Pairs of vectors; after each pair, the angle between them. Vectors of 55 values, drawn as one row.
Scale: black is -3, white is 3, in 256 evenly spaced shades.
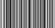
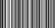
nearly opposite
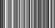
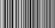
partly opposed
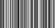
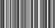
nearly parallel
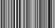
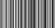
partly opposed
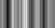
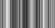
nearly opposite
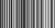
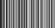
partly aligned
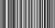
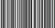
partly aligned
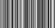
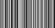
partly aligned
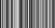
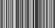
orthogonal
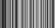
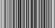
partly opposed
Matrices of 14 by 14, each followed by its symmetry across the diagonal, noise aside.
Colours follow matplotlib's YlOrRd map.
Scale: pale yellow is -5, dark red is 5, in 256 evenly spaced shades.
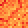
symmetric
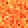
neither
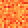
antisymmetric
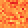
neither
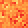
symmetric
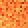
neither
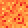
symmetric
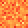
symmetric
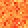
neither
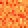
neither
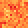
antisymmetric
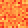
antisymmetric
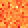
neither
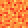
antisymmetric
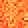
neither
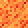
symmetric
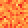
antisymmetric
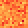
antisymmetric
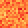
neither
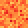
symmetric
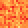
antisymmetric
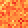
symmetric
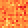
antisymmetric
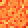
symmetric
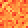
symmetric
